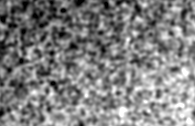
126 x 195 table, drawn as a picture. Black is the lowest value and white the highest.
No regular stripes run through it. Neither half mirrors the other. The bottom right is the ninth with the highest average. Values rise toward the bottom right. There are no lone odd cells. On average the colour sits 50% of the way up the scale. The field is mottled with small blotches.
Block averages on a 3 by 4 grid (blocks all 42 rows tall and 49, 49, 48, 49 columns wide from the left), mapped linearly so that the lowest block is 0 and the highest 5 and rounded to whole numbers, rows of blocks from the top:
0112 | 1224 | 2345
